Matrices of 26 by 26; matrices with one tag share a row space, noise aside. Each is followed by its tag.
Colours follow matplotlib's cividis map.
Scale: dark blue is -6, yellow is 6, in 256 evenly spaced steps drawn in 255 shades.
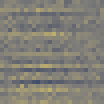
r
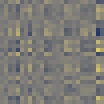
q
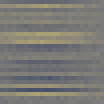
r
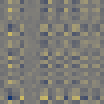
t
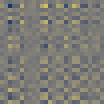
t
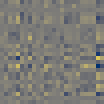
q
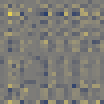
t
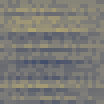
r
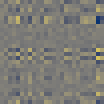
q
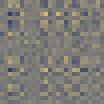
t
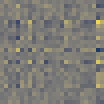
q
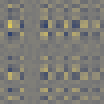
t
